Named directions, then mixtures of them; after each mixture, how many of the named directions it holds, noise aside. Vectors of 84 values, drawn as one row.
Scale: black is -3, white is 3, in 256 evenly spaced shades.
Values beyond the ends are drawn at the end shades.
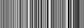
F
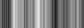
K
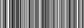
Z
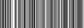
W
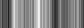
one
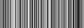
two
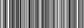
one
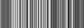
two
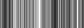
two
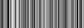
two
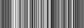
three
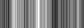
one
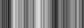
one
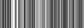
two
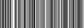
one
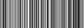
three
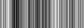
three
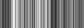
three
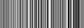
one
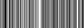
two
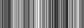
two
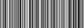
three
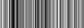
three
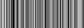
one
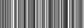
two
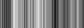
one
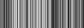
three
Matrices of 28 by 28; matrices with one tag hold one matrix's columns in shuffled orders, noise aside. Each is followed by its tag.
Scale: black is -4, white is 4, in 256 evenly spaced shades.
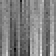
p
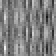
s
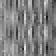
s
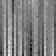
p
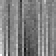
p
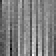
p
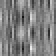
s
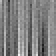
p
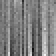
p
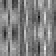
s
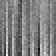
p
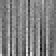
p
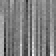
p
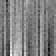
p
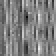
s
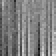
p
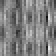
s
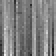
p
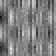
s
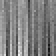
p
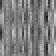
s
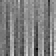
p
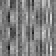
s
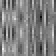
s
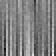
p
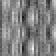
s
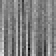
p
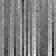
p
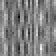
s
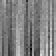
p
